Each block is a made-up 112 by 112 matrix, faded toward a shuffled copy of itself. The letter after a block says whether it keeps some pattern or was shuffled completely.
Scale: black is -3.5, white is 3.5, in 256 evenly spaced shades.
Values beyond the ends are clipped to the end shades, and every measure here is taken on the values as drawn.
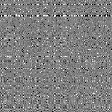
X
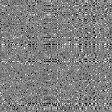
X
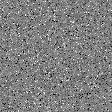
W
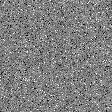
W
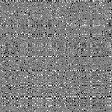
X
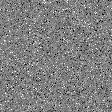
W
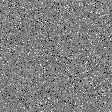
W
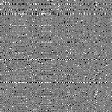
X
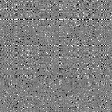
X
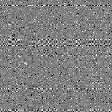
X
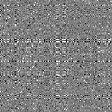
X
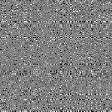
X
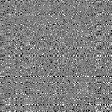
X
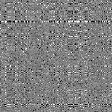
X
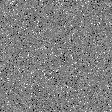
W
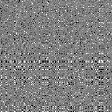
X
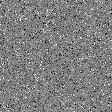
W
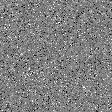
W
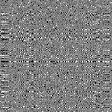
X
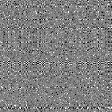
X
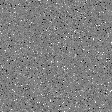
W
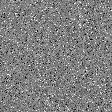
W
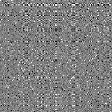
X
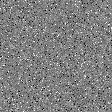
W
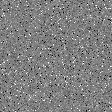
W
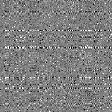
X
